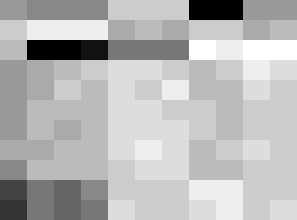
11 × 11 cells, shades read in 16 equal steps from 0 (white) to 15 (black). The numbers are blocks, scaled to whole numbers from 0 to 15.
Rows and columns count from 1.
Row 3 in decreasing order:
15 15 14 8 8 8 4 1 0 0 0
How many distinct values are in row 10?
6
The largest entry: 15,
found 4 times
